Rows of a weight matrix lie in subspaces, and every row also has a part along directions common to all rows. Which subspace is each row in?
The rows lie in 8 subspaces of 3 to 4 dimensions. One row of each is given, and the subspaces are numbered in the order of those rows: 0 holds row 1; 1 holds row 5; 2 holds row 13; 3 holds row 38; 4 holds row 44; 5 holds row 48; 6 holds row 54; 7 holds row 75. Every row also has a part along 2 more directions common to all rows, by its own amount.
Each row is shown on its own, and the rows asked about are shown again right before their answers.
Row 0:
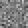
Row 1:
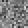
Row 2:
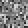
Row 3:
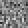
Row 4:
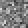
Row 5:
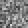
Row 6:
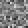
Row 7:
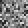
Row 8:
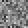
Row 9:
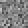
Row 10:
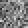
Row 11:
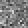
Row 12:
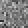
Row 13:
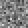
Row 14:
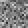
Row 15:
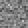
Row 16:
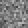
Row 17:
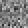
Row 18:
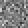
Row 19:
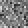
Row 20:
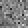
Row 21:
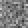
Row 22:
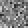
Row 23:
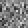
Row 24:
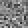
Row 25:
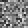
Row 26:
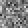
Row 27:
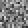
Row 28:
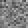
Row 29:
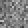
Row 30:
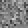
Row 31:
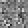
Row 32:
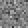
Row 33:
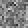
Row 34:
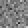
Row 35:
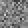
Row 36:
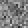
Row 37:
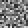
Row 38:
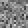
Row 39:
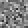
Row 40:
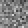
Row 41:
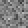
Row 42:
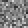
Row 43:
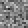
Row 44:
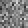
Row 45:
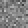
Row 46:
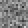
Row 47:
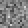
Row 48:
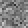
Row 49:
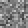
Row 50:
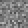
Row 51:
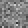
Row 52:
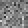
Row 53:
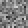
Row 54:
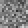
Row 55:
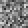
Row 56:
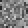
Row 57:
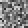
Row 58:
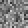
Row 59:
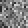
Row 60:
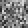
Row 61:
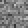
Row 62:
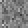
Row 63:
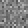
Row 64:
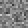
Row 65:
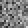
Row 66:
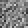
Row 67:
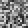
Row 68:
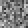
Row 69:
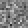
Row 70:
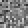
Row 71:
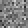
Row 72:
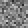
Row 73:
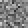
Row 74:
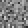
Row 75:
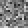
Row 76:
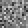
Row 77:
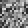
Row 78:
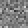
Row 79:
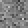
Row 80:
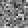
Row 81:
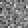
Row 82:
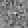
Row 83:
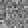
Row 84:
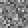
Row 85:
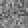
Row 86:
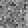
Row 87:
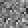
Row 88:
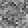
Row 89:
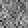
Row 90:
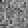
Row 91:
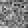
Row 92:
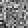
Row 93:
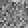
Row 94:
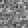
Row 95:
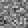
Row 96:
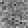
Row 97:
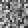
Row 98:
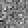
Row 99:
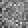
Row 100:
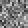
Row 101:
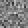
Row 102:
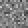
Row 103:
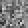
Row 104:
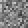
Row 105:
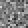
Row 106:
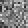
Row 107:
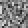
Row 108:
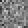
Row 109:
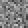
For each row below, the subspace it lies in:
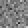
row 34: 3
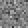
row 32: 3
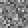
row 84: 2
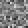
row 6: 2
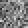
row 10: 4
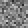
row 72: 6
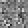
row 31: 2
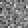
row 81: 2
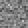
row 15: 3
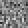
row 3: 0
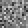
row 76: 2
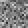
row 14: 3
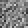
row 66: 5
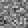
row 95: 7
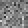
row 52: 7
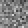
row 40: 6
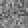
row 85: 1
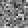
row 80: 7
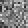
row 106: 7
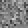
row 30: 0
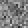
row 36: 0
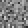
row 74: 6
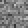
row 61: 3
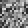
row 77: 5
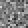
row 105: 2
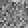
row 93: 4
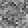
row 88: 5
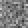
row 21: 0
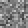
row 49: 2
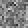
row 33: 5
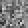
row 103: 1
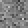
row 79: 4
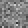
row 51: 5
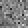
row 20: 3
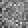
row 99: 5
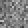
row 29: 4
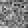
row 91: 7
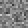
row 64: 3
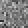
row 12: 4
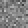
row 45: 6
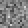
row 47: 1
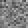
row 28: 7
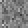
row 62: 0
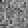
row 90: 0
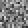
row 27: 6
